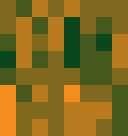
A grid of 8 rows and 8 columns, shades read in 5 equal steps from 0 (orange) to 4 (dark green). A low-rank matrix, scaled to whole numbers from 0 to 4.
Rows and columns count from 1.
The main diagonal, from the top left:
2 1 2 2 2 2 1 3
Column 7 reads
2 3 4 3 3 2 1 2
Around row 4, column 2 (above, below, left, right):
1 2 4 3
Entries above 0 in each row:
8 8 8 8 8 6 7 7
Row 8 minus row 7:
0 0 -1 0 0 0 1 0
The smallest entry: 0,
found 4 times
